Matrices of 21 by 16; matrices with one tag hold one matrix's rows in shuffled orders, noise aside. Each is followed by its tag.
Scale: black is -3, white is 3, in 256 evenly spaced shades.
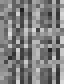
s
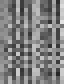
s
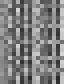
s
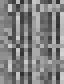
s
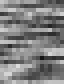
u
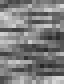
u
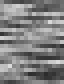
u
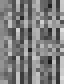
s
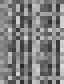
s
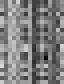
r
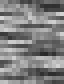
u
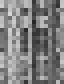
r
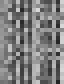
s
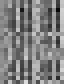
s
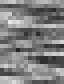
u
